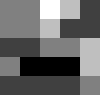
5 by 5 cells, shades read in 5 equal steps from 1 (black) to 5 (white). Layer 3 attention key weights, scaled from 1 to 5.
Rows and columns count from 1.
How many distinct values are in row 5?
2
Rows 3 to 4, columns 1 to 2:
2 2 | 3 1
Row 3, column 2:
2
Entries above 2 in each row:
4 3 3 2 1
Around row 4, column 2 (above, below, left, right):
2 2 3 1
